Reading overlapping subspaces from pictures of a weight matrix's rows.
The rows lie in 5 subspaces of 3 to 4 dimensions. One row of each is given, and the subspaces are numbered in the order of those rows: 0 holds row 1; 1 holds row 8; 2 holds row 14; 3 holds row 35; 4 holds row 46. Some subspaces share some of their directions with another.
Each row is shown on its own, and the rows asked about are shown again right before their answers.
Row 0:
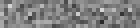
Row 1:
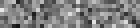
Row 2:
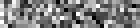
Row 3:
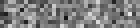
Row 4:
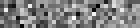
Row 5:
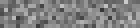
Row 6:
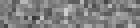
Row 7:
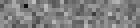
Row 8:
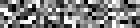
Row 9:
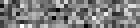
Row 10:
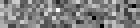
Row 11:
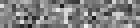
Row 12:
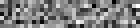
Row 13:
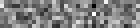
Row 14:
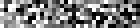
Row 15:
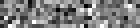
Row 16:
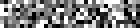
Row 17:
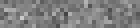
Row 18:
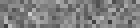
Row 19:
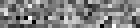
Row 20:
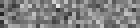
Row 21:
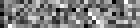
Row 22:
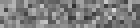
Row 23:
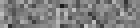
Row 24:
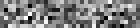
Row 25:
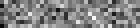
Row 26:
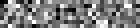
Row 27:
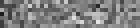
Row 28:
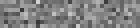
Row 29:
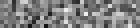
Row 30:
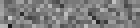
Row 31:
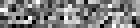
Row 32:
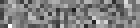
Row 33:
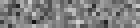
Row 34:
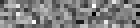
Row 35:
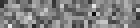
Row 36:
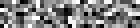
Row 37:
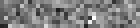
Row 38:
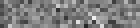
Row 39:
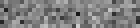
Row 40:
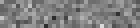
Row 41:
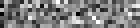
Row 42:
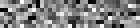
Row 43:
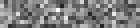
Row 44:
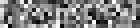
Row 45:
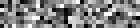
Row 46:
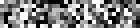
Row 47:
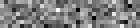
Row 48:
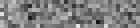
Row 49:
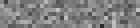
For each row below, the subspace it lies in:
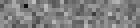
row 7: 3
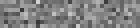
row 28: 4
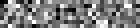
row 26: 3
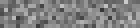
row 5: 2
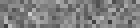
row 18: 4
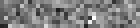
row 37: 3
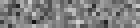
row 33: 3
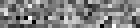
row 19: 0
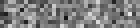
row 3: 4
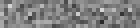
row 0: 2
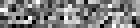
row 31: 0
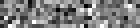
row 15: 3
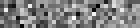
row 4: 2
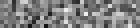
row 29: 1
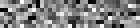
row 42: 1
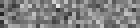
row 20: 0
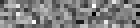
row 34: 3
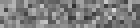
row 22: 2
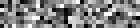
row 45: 1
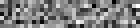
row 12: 3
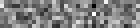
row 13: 3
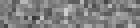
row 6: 1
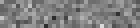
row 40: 0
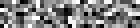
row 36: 1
